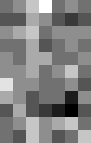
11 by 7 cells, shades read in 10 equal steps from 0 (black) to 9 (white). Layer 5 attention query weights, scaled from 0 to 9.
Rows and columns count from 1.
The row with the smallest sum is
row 9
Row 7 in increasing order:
3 4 4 5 5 5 8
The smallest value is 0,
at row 9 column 6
